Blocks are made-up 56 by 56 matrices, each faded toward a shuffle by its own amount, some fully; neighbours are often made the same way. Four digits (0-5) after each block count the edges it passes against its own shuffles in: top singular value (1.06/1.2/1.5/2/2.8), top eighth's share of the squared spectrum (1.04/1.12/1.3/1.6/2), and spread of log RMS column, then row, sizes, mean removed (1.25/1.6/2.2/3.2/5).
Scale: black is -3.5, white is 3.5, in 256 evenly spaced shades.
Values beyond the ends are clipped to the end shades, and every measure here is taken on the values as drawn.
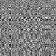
4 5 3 3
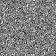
2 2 0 0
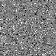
3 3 1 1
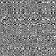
4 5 2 3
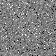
0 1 0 0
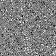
1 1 0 0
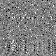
3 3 1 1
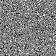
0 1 0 0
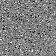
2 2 0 0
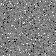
0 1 0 0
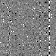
4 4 2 0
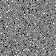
0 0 0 0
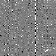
4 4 2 0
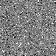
2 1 0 0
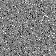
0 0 0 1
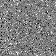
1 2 0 0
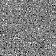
3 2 1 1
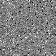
2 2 0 0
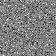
0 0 0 0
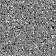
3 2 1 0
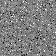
0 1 0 0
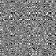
4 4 2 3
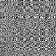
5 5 3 3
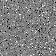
1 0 0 0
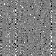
4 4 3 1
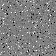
1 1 0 0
